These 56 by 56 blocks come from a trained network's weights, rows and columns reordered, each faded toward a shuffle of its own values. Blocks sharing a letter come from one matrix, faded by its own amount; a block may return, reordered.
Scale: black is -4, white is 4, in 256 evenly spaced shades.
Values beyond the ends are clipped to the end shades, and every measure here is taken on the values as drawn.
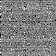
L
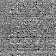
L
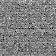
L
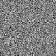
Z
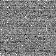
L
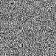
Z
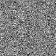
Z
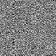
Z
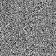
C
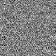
Z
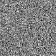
C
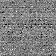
L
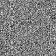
C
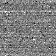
L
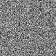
C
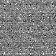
L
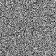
C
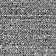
L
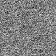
C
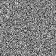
C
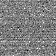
L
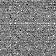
L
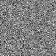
Z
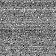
L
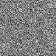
Z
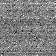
L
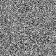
C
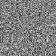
Z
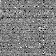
L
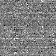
L
